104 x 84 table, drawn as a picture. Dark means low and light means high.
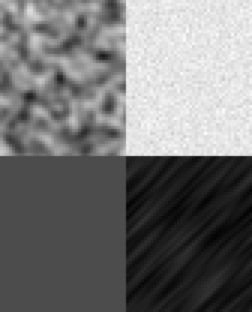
It is made of 2 by 2 panels. Panel 1,1: middling, blotchy, strong in contrast. Panel 1,2: very high, fine-grained, faint in contrast. Panel 2,1: low, flat. Panel 2,2: very low, slanting up to the right, faint in contrast.
